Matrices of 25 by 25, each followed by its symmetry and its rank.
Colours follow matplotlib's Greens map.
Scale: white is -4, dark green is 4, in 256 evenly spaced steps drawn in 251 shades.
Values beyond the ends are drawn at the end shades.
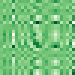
neither, rank two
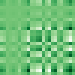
symmetric, rank one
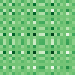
symmetric, rank one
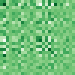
symmetric, rank two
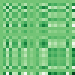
symmetric, rank one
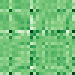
symmetric, rank two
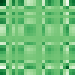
symmetric, rank one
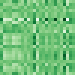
neither, rank two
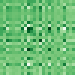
symmetric, rank two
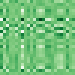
neither, rank two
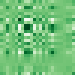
symmetric, rank two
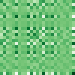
symmetric, rank two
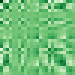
symmetric, rank two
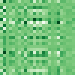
neither, rank two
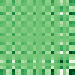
symmetric, rank one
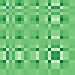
symmetric, rank one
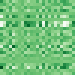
neither, rank two
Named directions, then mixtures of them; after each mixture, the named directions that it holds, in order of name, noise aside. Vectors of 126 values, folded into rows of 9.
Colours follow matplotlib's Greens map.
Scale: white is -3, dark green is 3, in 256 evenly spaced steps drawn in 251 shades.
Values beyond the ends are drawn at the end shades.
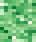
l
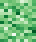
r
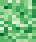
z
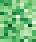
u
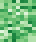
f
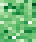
l, z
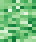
f, r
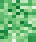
f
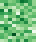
r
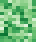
u, z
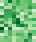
l, z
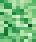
u, z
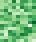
f, u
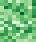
z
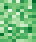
f, z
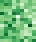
u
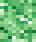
l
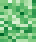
z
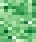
l, z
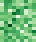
f, l, u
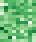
l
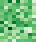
f, z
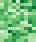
f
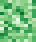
u, z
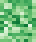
u, z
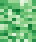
r, u, z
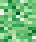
l, r, z
